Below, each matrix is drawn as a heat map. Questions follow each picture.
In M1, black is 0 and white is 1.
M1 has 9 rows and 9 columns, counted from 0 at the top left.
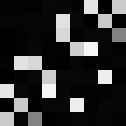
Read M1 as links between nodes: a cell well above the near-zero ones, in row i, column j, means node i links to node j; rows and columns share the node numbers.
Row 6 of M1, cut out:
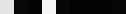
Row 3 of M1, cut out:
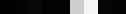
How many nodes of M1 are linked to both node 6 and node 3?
0
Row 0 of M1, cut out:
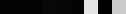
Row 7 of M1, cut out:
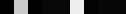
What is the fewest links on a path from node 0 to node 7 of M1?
4
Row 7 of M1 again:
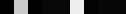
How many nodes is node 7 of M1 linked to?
2
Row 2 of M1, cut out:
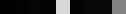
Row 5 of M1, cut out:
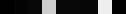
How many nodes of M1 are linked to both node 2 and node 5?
0
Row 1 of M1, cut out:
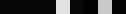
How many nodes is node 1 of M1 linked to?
2
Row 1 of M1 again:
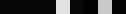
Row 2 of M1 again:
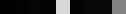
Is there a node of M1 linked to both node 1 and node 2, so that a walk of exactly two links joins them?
yes
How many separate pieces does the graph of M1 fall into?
1
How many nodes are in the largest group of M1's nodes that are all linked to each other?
2
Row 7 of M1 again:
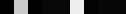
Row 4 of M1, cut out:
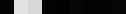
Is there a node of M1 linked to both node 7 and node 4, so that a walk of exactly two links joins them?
yes
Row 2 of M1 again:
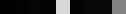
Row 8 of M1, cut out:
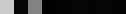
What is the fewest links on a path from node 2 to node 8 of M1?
1
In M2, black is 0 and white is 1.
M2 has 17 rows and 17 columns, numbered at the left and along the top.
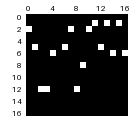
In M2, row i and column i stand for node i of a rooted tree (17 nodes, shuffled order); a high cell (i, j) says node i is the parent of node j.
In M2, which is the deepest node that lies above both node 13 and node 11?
1
